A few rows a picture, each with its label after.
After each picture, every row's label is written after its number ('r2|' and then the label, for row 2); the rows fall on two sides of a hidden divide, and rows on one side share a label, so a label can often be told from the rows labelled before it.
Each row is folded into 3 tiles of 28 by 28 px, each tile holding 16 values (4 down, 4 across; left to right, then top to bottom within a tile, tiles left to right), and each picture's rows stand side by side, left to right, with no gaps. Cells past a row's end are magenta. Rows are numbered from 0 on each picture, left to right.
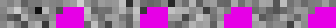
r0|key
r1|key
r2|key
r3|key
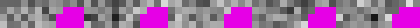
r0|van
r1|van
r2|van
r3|key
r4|key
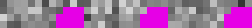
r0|key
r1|van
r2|van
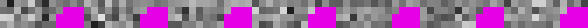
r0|key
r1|van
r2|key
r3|key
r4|key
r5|key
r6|key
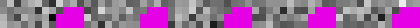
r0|key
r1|key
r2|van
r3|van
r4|key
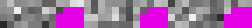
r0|key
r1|key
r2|key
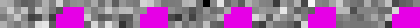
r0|van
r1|key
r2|van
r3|key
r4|van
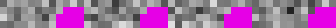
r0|key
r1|van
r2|van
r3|key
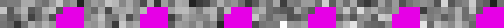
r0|key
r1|van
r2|van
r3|key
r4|van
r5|van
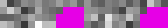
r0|van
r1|key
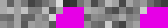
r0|van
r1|van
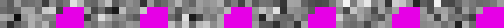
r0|key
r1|van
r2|van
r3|van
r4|key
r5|key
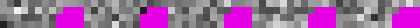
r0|van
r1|key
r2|key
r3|key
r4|key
